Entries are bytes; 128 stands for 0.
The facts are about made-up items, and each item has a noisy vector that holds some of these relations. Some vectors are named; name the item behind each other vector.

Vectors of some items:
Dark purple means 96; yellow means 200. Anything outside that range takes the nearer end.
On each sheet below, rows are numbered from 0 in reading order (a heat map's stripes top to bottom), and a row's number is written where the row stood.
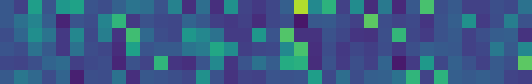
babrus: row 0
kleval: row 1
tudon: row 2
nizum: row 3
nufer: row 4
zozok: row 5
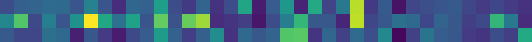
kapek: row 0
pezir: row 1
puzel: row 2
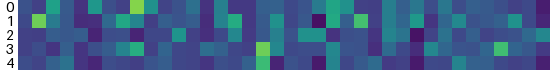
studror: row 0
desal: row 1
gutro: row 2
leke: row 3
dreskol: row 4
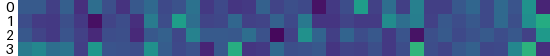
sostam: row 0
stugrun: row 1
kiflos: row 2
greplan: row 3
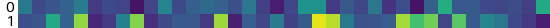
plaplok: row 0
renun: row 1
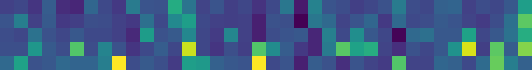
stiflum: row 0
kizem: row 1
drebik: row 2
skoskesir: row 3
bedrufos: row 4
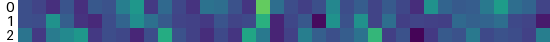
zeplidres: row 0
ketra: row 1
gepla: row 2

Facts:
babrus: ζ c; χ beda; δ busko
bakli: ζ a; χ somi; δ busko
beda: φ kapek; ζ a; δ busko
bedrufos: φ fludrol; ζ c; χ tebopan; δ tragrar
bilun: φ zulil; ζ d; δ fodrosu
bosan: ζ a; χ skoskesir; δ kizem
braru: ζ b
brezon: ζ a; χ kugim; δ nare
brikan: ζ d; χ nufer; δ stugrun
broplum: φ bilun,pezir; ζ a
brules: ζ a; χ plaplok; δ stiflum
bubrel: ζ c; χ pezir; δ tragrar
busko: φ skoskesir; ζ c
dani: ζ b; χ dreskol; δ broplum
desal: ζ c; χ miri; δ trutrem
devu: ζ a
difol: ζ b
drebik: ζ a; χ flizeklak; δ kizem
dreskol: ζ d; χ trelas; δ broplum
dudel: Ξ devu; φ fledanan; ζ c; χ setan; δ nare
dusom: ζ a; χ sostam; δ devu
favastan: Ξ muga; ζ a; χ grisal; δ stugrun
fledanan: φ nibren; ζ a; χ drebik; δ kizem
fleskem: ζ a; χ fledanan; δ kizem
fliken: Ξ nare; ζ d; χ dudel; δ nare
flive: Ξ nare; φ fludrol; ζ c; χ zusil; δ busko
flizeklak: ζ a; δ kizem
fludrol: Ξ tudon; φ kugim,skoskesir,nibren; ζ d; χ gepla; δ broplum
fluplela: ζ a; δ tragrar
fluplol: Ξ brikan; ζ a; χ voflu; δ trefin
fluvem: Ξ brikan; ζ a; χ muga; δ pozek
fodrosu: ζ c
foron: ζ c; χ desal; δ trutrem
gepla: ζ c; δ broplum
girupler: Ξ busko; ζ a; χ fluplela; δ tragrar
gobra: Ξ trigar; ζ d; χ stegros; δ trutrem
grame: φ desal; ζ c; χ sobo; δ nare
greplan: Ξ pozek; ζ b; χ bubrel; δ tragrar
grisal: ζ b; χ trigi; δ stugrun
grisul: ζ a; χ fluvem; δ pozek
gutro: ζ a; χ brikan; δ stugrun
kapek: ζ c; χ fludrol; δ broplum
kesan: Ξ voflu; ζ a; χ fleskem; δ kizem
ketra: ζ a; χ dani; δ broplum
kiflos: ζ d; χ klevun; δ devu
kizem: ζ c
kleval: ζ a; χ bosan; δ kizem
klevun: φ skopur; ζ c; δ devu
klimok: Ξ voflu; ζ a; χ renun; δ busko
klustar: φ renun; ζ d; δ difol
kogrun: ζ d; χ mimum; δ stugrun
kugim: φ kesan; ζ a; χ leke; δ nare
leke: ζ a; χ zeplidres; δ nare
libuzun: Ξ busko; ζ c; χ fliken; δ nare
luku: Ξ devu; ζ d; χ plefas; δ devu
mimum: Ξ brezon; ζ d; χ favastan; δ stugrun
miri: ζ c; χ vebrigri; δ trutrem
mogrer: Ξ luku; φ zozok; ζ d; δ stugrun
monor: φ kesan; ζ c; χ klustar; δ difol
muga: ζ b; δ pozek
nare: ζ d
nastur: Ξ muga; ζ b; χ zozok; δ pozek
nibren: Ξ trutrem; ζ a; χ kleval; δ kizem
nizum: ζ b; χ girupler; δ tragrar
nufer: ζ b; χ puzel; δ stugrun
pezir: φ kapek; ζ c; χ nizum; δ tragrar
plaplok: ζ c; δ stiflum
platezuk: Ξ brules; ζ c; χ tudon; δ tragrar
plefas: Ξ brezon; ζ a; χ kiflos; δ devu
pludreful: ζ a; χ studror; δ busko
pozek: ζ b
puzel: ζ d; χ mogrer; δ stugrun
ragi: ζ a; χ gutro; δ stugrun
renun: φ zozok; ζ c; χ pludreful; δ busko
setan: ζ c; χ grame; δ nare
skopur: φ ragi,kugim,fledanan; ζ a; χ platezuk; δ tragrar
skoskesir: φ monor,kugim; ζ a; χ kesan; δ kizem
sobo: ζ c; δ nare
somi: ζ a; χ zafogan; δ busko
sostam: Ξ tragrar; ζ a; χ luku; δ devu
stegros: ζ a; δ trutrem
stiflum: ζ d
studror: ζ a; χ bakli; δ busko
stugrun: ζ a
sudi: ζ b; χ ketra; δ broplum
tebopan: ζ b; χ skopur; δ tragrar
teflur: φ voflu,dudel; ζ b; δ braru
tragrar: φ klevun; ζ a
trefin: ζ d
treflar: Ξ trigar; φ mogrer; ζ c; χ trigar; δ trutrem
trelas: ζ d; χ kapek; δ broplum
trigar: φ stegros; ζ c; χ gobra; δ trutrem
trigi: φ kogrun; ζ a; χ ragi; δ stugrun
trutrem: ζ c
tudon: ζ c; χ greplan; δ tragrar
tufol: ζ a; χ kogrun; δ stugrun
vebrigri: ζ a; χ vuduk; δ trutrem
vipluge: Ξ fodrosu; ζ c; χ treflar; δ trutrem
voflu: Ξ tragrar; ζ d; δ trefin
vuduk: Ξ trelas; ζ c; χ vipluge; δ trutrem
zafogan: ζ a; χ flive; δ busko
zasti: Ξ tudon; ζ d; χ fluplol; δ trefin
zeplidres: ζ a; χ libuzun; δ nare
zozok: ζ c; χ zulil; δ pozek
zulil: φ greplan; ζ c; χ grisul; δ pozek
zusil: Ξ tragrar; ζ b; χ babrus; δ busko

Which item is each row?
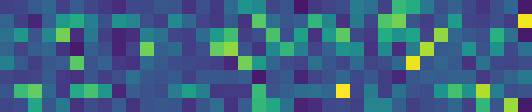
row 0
fluplol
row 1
busko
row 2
treflar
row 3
stegros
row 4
libuzun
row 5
grisul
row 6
monor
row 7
favastan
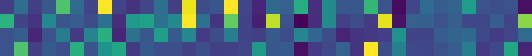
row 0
fledanan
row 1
klevun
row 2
teflur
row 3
nibren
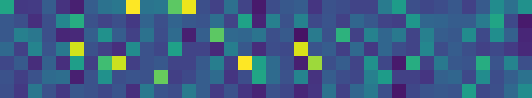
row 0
tragrar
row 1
fliken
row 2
vebrigri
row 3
zusil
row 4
brezon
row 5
trigi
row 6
fleskem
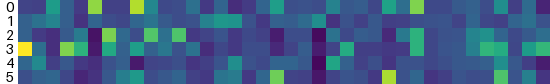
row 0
klimok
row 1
bubrel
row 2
broplum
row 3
zulil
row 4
luku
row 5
tufol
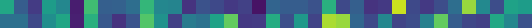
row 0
bilun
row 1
trigar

